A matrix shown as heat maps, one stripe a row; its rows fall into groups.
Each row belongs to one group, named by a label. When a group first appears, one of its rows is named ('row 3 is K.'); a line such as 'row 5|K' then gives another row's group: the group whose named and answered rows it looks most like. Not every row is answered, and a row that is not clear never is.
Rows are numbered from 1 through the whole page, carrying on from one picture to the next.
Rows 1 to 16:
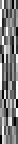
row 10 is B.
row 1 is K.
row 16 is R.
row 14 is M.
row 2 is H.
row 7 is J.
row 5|K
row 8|H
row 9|H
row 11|J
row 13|B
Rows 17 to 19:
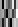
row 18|B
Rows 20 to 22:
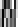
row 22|J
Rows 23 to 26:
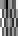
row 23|B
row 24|H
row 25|K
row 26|H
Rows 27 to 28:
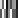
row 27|H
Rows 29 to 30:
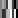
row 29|M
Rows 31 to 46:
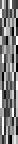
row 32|H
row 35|B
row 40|J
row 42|H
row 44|K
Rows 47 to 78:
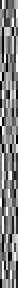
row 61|R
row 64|K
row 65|K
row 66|M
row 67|K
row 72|K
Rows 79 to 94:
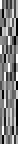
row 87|J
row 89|J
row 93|K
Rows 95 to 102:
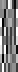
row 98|J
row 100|H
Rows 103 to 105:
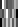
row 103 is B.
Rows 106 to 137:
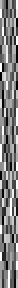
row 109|K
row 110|J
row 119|B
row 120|K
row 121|B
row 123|H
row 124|J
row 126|B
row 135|B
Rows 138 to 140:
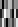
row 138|J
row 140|B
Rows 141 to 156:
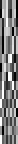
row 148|R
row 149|M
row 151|K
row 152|H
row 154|H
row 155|J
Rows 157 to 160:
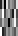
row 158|K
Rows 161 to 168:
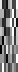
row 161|B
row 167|B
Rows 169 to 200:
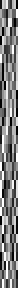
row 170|B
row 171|M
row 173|R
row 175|H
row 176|J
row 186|J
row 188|K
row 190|B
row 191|K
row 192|H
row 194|K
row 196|K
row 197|R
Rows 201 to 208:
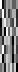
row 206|K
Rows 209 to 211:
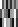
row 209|H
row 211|R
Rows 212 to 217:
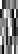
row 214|M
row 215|M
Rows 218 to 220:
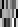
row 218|J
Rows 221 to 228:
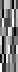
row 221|R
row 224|M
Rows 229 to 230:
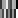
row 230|J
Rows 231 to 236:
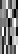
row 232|M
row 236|J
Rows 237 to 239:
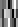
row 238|R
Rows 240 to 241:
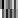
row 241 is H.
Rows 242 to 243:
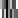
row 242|B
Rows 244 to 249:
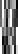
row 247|H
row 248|B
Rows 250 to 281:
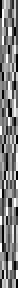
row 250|R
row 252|K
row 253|M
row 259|M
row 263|M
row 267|B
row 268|B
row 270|J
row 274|H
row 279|M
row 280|J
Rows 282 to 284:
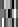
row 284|K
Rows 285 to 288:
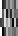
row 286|H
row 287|R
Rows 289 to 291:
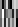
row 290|K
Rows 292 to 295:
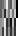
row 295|J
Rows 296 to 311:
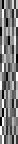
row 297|K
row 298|B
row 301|K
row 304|B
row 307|K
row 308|J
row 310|H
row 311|K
